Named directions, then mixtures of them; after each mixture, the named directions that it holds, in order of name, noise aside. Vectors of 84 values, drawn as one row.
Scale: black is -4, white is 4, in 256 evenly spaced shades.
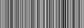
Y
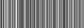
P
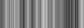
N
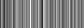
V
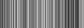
N, P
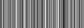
P, V, Y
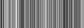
N, P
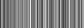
V, Y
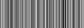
Y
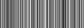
V, Y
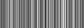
Y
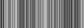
N, P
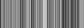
N, V, Y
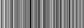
V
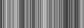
N, P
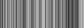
N, P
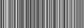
P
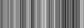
N, Y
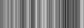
N, Y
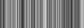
N, P, V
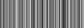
P, V, Y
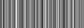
P, V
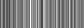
V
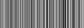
Y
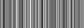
P, V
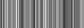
N, P, V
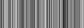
N, P, Y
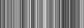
N, V, Y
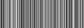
N, P, Y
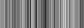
N, V, Y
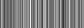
V, Y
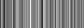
V
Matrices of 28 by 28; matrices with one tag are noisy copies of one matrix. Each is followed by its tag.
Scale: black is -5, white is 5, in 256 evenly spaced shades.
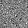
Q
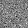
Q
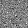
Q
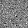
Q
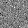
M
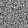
M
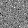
M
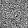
Q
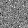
M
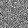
M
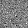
Q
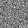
M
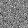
M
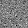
Q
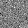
M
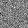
M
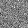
M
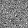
Q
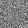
M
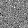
M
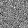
M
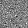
Q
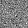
Q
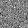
M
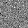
M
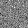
M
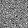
Q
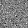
Q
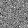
M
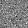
Q
